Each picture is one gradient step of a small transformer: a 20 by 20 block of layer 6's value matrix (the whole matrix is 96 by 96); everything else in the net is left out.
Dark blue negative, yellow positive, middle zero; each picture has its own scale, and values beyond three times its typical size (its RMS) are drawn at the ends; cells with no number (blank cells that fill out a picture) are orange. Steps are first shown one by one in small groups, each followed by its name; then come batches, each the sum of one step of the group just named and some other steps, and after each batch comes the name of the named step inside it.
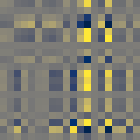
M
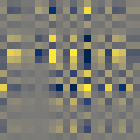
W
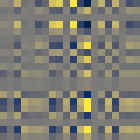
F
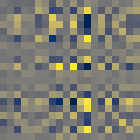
F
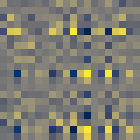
F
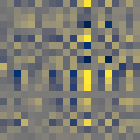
M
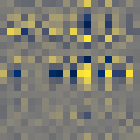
M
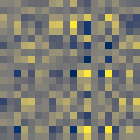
F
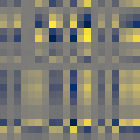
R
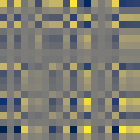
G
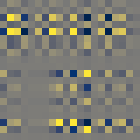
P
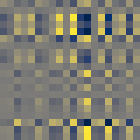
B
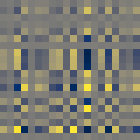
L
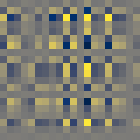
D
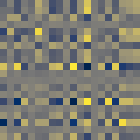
P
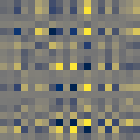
L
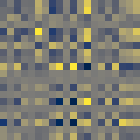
P
